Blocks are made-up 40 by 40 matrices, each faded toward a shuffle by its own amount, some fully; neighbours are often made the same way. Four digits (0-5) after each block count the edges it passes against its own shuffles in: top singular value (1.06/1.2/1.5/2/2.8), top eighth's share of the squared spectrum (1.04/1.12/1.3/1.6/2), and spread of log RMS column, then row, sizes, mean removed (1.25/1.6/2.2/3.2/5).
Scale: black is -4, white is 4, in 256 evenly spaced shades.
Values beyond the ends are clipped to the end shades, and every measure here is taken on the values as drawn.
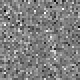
1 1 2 0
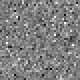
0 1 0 0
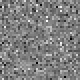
2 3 1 1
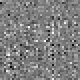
3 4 1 2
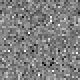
0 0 0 0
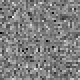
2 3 0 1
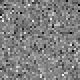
0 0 0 0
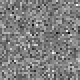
0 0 0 0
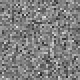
0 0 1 0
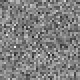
0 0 0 1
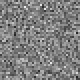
0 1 0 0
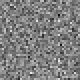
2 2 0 0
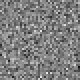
0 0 0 0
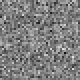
1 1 0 1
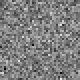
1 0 0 0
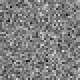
2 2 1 0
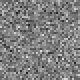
1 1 0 0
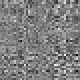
4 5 3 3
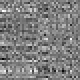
4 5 2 3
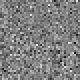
3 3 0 1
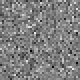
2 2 1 0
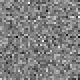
3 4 1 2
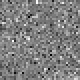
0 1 0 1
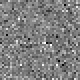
2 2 0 1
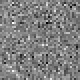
3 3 1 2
